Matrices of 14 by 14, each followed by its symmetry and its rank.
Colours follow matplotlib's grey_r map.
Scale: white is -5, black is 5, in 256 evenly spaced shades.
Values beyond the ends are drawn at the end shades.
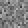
neither, full rank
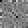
symmetric, rank three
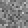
neither, full rank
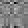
neither, rank two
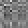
neither, rank two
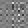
neither, rank two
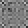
symmetric, rank three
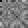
symmetric, rank three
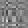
neither, rank two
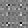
neither, rank two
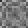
symmetric, rank three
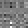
neither, rank two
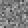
neither, full rank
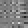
neither, rank two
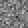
neither, full rank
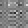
neither, rank two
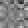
neither, rank two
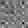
symmetric, rank three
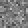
neither, full rank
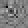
symmetric, rank three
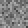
neither, full rank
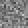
neither, full rank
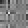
neither, rank two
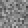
neither, full rank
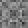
symmetric, rank three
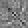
symmetric, rank three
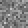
neither, full rank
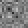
symmetric, rank three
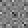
symmetric, rank three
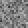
neither, full rank
